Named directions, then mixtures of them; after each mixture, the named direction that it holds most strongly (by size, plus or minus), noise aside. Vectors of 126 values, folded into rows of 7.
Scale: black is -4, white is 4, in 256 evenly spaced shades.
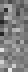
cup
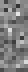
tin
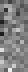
cup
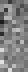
cup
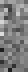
cup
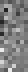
cup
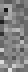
cup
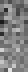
cup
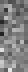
cup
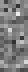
tin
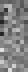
cup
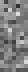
tin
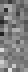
cup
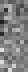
cup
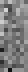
cup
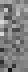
cup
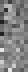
cup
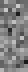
tin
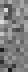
cup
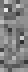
tin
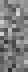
cup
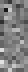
cup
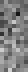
cup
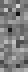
tin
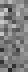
cup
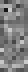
tin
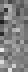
cup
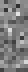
tin
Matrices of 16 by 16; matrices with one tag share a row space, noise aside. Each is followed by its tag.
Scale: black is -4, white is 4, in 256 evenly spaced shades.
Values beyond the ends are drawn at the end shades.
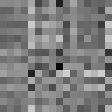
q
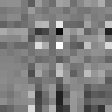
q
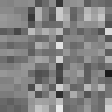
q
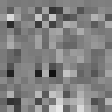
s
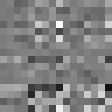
q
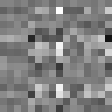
q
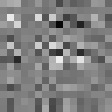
s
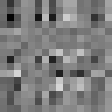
s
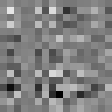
s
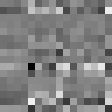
q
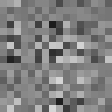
s
